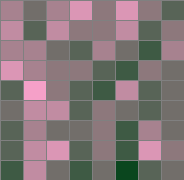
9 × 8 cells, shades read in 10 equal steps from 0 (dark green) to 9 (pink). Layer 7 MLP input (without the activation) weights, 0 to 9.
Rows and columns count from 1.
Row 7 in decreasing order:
6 6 5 4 4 4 3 2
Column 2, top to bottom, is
4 3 6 6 9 7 6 7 7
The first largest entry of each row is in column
4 1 1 1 2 2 2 3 2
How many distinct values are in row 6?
4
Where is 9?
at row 5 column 2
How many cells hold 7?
8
